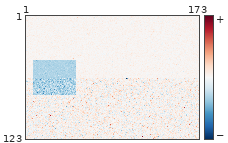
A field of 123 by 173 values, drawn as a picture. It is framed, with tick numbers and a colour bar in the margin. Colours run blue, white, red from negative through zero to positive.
The ninth with the lowest average is the middle left. Overall the values sit about 50% of the way up the scale. No regular stripes run through it. In the middle left lies a patch that is lower than the rest. The top part is calmer, up to a seam about 50% of the way down.
